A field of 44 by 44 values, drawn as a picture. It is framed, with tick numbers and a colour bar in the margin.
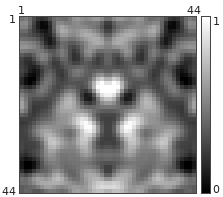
No lone cell stands out from its neighbours. The left and right halves mirror each other. The centre is the roughest part. The texture is blotchy.
